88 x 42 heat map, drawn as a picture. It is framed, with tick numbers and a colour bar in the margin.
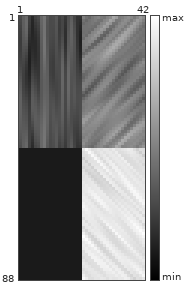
It is made of 2 by 2 panels. Panel 1,1: low, streaked downward. Panel 1,2: middling, slanting up to the right. Panel 2,1: very low, flat. Panel 2,2: very high, slanting down to the right, faint in contrast.
